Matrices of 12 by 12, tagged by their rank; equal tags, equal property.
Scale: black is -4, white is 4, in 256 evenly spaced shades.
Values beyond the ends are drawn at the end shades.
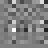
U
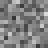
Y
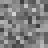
Y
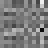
U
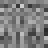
U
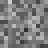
Y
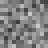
Y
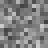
Y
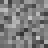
Y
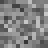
Y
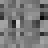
U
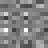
U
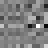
U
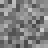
Y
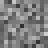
Y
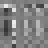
U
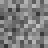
Y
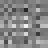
U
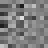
U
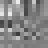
U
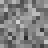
Y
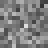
Y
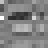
U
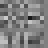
U
